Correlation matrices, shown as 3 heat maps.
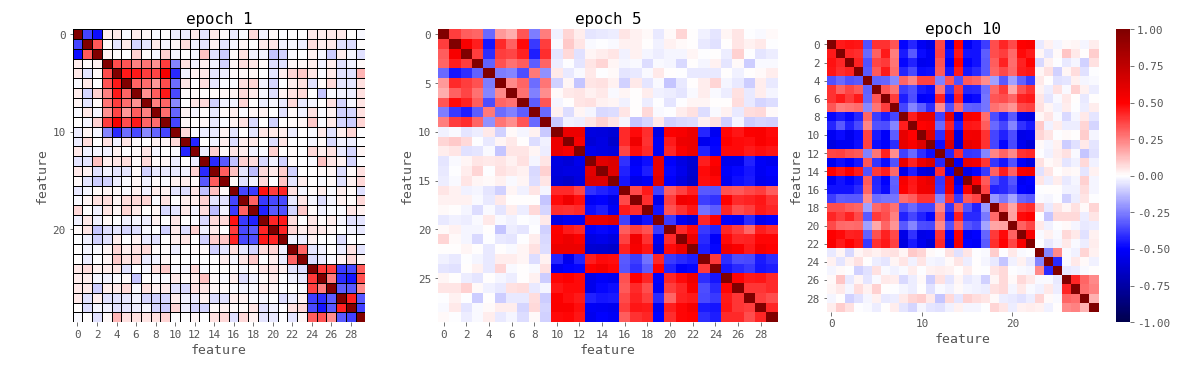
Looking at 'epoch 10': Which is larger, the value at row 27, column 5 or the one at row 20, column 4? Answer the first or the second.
the first
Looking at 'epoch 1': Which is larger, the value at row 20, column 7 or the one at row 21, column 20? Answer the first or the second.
the second
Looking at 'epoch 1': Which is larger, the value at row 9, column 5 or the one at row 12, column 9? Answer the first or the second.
the first
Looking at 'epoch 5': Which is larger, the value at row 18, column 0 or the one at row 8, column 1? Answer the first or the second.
the first
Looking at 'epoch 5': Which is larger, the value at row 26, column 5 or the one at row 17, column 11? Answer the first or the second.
the second
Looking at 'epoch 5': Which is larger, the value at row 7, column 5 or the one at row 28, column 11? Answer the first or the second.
the second
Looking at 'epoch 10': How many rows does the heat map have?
30
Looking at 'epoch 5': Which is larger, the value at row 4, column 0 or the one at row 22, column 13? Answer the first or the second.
the first
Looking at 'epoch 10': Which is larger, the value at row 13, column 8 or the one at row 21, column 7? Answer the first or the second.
the first
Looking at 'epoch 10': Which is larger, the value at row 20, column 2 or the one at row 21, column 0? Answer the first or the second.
the second
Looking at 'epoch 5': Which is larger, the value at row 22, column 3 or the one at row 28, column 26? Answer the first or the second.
the second
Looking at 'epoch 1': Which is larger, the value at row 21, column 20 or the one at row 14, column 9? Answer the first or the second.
the first
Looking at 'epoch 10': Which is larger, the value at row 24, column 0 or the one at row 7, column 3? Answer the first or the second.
the second
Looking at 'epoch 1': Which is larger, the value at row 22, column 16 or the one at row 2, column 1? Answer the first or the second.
the second
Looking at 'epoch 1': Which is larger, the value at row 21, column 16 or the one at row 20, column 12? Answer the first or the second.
the first
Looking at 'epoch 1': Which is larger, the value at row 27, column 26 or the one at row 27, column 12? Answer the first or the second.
the second
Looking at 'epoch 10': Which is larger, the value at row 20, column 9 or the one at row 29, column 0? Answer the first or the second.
the second
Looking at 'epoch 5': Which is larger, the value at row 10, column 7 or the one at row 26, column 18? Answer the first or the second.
the second
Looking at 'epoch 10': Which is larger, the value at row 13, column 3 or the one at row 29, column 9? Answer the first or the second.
the second
